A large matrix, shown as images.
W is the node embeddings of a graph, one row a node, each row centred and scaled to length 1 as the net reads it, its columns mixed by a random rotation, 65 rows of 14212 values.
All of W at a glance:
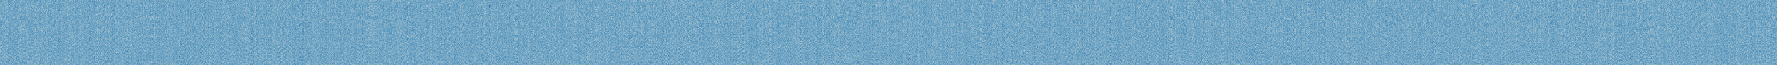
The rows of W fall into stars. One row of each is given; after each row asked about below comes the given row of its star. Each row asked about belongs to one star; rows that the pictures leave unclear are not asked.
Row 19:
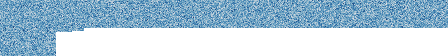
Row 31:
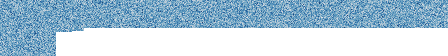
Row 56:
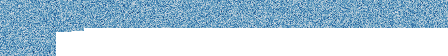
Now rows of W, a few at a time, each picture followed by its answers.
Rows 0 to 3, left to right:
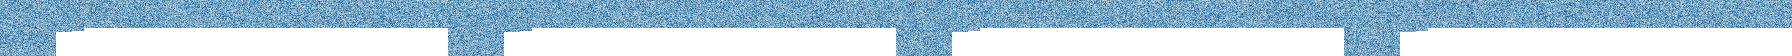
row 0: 56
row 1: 56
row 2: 19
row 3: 56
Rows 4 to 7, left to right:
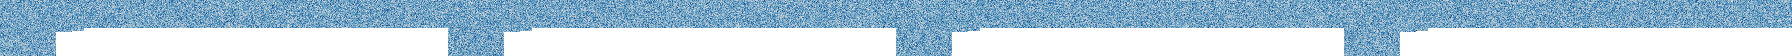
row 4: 19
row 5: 19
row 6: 31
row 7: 31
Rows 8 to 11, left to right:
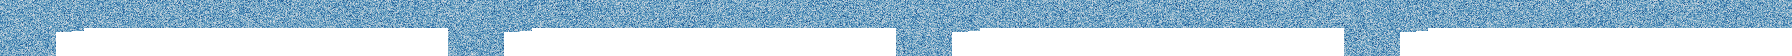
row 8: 56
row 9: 31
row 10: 31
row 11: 31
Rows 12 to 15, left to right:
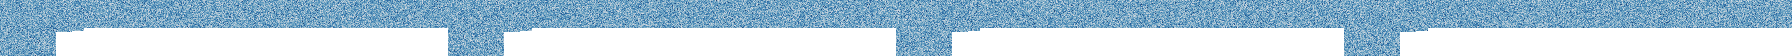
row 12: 19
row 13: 31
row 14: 31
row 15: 31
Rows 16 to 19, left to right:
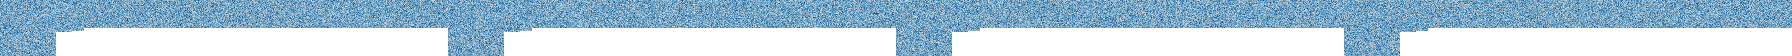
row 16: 19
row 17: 19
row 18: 19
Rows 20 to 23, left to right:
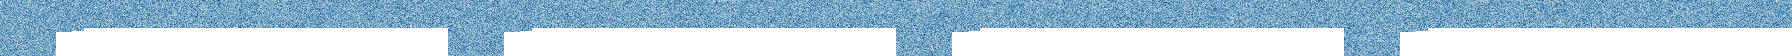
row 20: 31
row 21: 31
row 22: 31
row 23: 56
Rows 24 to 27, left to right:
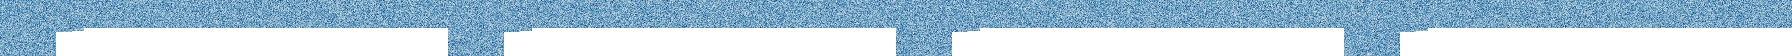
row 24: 56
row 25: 56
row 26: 56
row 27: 19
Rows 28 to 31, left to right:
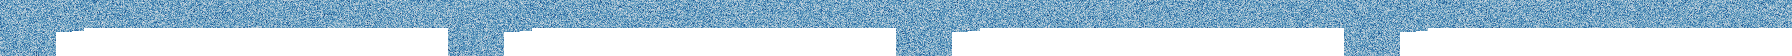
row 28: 31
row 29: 31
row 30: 31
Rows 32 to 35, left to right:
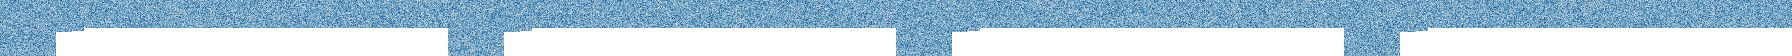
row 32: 56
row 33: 31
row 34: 56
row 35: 19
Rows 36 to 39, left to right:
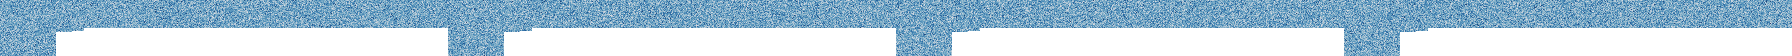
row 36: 19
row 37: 56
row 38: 31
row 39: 31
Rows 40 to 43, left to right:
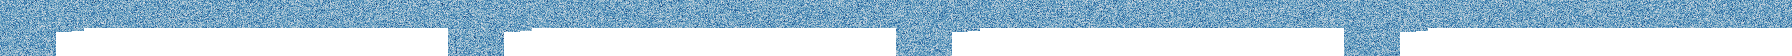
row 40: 56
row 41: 19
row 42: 31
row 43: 19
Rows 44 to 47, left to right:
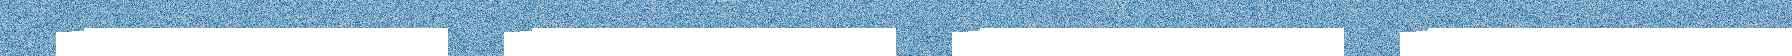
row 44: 31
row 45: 31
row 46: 19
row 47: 19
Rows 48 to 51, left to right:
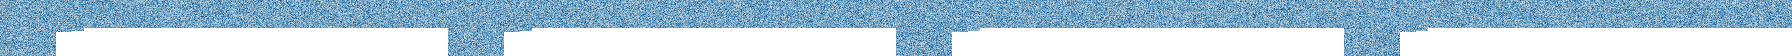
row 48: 56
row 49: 31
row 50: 19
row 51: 19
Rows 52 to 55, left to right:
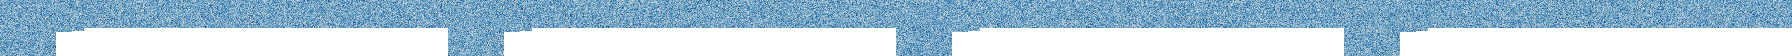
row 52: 56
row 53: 56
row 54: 19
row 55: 31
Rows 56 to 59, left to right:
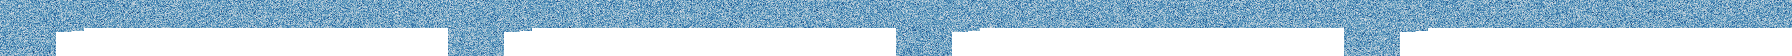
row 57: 56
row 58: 19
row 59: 56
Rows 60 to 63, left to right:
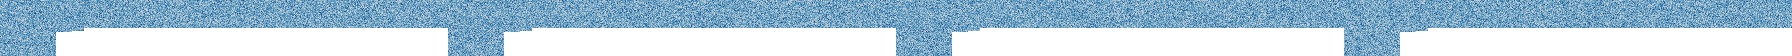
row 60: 56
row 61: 19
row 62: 19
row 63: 31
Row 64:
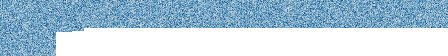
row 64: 31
